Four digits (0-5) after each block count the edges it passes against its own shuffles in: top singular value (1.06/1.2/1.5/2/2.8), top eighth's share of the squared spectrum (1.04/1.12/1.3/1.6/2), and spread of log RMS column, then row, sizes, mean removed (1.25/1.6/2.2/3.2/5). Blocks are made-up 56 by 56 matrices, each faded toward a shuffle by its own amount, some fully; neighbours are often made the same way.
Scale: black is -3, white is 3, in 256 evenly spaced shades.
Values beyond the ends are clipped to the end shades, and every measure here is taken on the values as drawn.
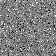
1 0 0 0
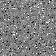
2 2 0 0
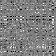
4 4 2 3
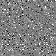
3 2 1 1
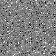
3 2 1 1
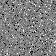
0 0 0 0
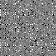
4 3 2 2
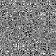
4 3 1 2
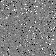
0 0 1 0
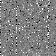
2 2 2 0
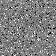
0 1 0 0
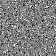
0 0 0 0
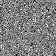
0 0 0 0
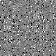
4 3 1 1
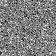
0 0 0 0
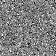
0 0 0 0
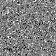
0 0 0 1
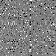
3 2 1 0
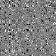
4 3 2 1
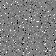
2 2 0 0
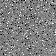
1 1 0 0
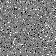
1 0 0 0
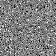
2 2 0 0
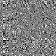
4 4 2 2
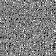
3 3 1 2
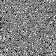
2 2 0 1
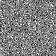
2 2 0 0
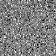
3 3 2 1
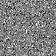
2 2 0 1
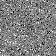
1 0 0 0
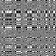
5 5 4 4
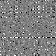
4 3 1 2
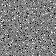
1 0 0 0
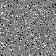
2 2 0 0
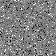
2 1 0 0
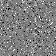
2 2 0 1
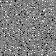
3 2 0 1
